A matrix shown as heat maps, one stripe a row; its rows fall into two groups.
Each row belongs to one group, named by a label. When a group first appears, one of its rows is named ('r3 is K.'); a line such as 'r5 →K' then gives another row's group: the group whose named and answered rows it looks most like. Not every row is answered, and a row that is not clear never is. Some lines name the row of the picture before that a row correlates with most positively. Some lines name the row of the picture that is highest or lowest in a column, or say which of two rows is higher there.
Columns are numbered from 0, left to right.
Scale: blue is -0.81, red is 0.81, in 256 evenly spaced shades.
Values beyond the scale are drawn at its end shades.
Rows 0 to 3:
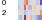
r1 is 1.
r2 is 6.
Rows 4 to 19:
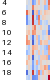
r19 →6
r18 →1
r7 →1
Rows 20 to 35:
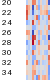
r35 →1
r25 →6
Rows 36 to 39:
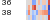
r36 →6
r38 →1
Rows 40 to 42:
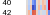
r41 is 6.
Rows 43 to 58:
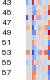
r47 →6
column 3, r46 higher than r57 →Yes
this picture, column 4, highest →57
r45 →6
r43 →1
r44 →6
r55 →1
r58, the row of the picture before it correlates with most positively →42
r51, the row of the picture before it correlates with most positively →42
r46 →1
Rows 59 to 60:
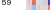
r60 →6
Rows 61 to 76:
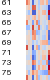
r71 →6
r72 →6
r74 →6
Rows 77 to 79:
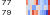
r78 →6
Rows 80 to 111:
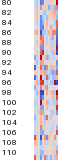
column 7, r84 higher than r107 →No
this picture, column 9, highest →86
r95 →1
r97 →1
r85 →6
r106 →6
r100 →1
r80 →6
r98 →6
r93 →1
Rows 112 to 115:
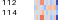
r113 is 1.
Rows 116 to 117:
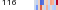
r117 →1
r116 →6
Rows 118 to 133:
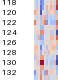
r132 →1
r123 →6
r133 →1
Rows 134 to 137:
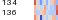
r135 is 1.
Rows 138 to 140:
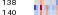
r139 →1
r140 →1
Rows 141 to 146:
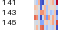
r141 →6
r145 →6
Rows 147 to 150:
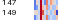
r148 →1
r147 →1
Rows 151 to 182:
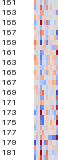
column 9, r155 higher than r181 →Yes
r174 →6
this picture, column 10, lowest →178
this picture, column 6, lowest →159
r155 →1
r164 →6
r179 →1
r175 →6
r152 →1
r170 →6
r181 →1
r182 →1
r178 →1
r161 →6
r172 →6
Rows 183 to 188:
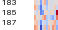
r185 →6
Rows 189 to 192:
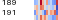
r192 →1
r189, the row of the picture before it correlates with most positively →186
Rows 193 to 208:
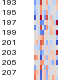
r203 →6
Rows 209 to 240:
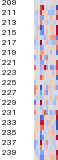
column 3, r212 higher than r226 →Yes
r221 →6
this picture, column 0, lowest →229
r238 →1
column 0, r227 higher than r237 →Yes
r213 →1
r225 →1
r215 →6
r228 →6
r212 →6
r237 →1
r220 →1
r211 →1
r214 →6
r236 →6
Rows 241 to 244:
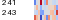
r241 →1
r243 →6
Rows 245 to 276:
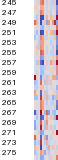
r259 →6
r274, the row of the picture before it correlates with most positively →244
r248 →6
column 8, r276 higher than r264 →Yes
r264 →1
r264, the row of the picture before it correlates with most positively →241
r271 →6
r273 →1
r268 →6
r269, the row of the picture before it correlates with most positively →241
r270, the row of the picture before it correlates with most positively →241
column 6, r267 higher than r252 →Yes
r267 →1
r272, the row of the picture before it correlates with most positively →244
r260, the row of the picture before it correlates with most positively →244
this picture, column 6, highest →267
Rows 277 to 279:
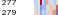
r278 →6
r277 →1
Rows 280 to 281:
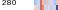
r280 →1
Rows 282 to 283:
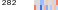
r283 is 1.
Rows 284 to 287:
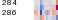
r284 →6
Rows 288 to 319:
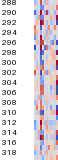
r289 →6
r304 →6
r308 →1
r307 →6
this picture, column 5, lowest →297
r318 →1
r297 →1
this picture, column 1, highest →309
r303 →6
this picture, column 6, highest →290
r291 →6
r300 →6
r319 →6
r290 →1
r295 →1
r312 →1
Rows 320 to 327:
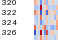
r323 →1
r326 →1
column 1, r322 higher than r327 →Yes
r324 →6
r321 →1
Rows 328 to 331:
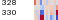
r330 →6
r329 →6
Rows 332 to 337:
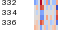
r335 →6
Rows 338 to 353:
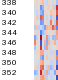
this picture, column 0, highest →346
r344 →6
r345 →1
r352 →1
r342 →6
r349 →6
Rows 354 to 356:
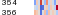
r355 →6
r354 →1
